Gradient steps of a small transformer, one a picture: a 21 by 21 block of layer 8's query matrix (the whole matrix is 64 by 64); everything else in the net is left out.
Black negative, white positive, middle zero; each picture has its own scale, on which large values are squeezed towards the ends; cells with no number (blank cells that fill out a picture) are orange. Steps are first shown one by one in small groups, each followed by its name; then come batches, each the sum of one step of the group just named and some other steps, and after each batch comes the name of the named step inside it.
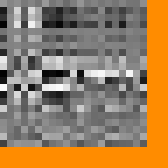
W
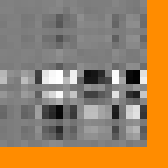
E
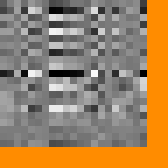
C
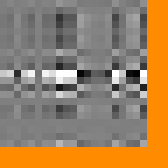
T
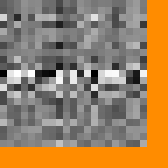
T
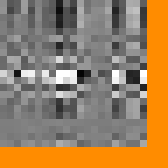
T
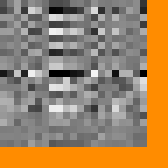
C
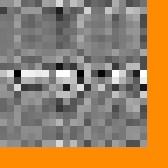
T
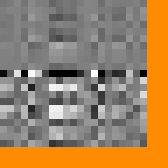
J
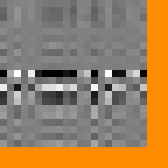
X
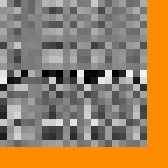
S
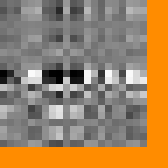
J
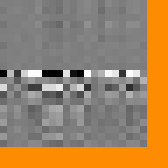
J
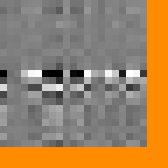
J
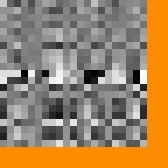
S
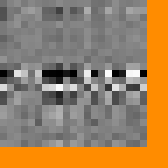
X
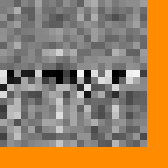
S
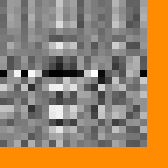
J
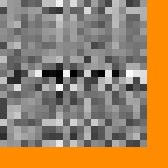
S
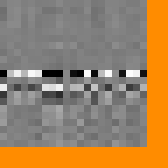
X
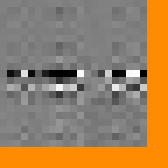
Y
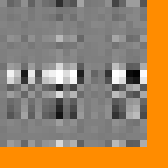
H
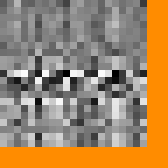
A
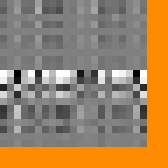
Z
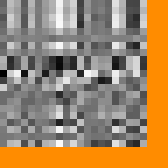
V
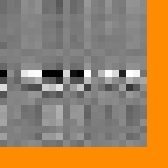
A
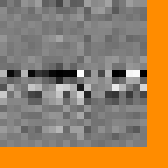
Y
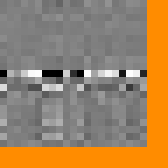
A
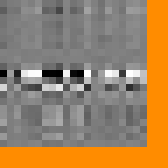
Z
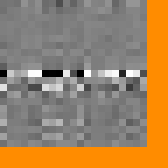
H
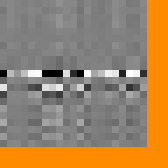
V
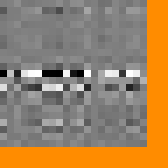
Z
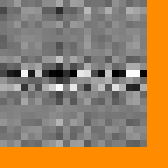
Y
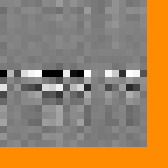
V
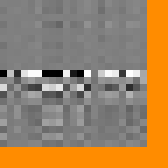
Z
